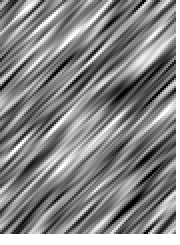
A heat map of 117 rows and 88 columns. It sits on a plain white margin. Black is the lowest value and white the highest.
No single row or column stands out from its neighbours. Streaks slant up to the right. The halves do not mirror each other. The histogram is bell-shaped.
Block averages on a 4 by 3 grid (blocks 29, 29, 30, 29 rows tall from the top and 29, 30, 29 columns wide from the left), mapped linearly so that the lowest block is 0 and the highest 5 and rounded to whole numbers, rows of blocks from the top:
433
210
251
121
